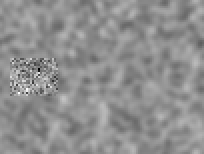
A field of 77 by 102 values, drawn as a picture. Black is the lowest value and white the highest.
Roughest part: middle left. Odd patch: rougher, in the middle left. Mirror symmetry: none. Slope: none. Histogram: heavy tails on both sides. Grain: blotchy.
